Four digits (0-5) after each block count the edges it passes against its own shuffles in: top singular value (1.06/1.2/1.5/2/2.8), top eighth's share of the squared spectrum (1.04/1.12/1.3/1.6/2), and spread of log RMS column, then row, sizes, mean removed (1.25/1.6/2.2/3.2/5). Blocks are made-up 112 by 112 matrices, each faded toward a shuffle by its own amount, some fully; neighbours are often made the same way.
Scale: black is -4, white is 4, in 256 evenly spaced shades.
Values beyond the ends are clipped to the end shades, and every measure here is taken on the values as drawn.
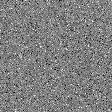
0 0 0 0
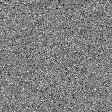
2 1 0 0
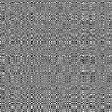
5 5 4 4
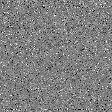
1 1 0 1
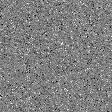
2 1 0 0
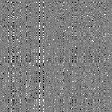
5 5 3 2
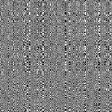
5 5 4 3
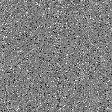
3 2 1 0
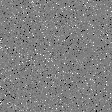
0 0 0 0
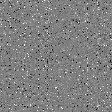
3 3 2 1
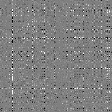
5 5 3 3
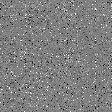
3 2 2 1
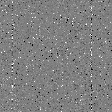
4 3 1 0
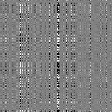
5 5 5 3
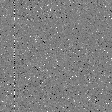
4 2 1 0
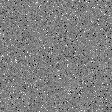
2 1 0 0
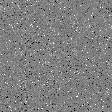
2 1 1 0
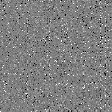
4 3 2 1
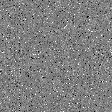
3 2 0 0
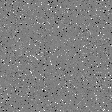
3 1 0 0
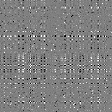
5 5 3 3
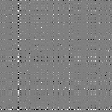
5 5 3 3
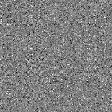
4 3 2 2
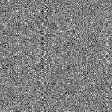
4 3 2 2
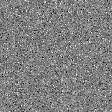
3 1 0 0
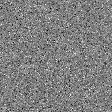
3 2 0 0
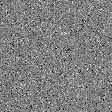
1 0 0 0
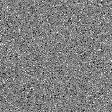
3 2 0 0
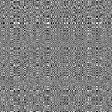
5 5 4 4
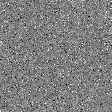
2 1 0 0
